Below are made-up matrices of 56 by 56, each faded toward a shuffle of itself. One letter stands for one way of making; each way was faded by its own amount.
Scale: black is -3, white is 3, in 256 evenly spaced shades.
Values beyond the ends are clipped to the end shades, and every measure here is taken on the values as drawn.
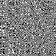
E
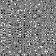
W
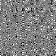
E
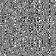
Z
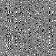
Z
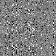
Z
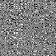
E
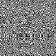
W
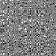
W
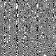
Z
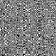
W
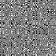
W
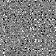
E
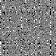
Z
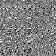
E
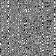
Z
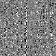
Z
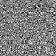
E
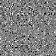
E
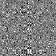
W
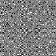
W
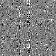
Z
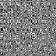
W
